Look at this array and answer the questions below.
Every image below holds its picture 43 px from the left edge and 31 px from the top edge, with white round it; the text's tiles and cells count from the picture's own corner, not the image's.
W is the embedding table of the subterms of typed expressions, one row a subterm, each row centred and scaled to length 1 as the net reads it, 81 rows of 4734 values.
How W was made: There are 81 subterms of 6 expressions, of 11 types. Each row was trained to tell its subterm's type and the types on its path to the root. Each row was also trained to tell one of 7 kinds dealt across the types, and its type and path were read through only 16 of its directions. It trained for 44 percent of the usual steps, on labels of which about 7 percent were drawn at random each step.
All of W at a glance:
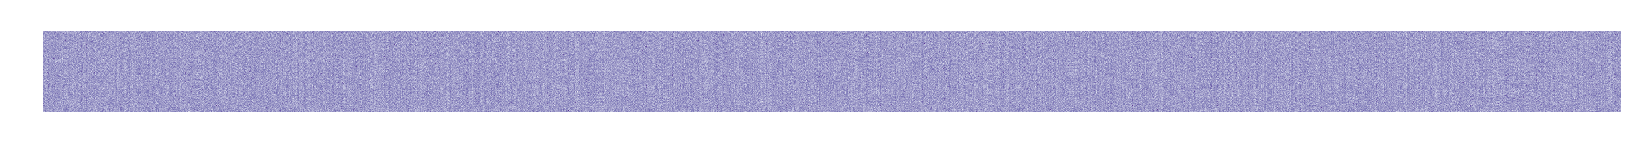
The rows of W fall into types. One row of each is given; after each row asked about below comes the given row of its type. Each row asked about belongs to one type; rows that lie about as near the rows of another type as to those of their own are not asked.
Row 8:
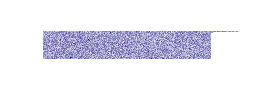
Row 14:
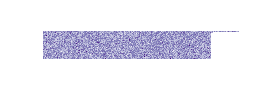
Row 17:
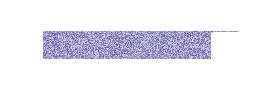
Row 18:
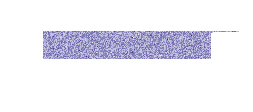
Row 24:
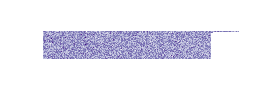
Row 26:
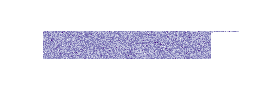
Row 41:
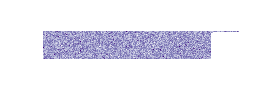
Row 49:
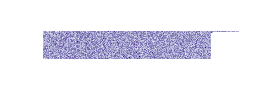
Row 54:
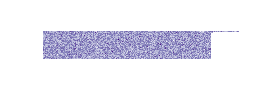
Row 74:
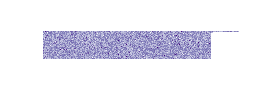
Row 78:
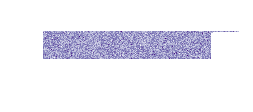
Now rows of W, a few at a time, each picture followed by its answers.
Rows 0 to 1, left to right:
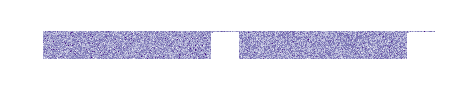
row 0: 24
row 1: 18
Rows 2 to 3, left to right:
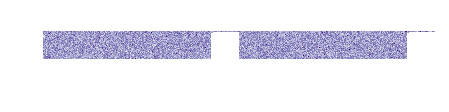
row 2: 41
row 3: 8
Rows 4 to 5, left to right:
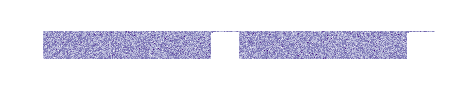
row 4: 8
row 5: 8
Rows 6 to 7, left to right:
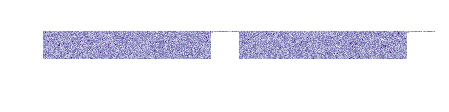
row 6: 14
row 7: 14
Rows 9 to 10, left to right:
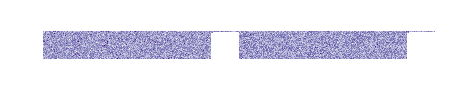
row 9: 24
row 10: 17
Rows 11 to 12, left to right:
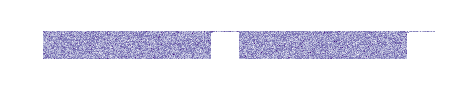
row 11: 49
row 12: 17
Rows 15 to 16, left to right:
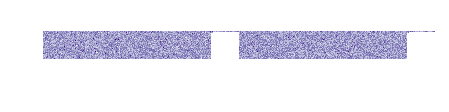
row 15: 74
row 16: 8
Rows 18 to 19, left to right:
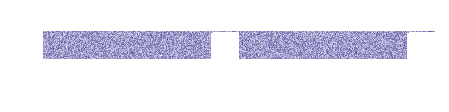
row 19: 74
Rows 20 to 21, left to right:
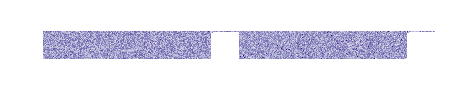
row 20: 41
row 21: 78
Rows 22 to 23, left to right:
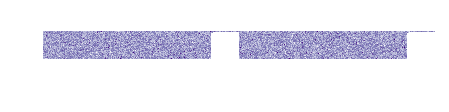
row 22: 8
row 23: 26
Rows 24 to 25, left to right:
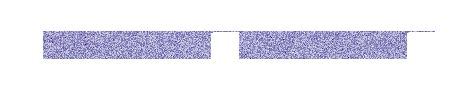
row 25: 49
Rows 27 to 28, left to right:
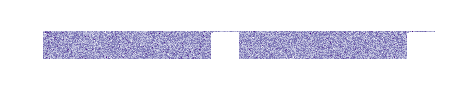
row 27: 78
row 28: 41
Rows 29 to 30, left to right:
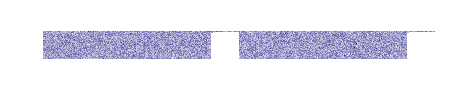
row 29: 54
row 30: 26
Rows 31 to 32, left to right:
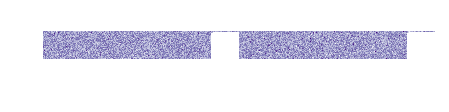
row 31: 26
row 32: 74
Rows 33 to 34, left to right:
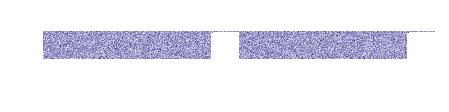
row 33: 54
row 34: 17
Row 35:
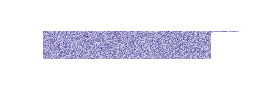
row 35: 26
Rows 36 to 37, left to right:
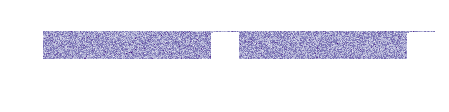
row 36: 54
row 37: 17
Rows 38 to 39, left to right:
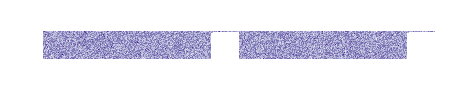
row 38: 26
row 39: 14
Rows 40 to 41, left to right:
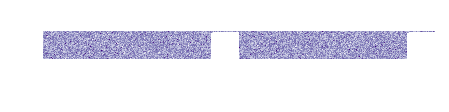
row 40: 18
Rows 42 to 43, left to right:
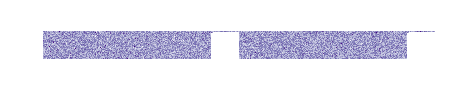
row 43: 26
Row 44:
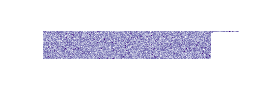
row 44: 8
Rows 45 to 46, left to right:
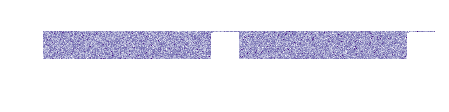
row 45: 74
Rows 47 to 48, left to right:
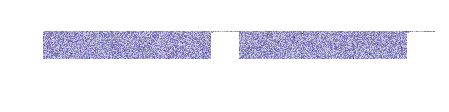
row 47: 78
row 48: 54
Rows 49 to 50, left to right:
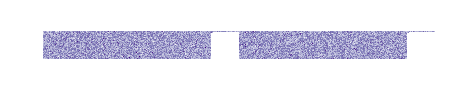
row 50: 8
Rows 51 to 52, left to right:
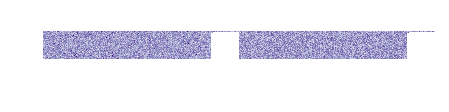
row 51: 18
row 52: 24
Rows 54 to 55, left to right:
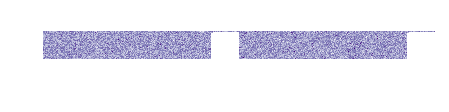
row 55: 14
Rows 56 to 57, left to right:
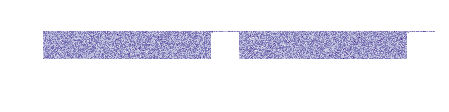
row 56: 54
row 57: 54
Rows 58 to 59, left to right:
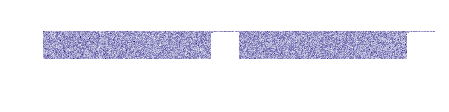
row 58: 41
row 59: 17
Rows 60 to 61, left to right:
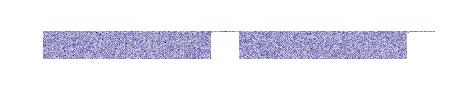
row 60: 41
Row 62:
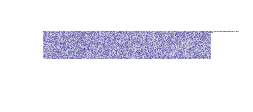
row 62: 24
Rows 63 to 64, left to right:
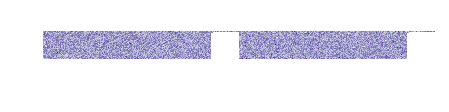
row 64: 41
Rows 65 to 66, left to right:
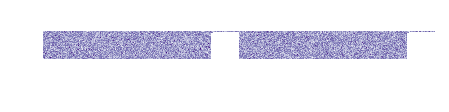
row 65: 17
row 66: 24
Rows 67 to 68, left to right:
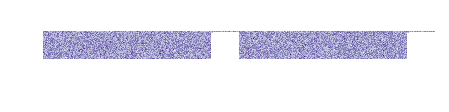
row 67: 26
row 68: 54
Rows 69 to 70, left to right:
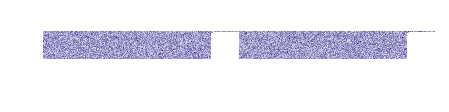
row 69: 24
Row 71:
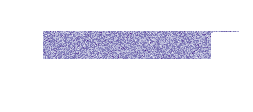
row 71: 26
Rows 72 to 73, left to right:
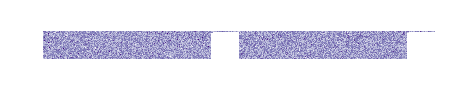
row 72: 24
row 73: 18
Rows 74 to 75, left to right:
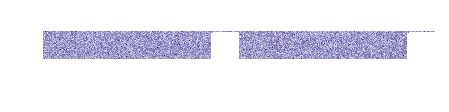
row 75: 74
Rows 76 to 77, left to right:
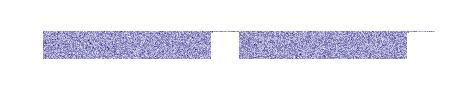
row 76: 54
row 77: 17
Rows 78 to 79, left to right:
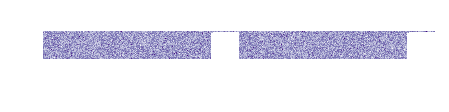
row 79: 17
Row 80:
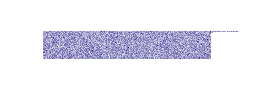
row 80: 8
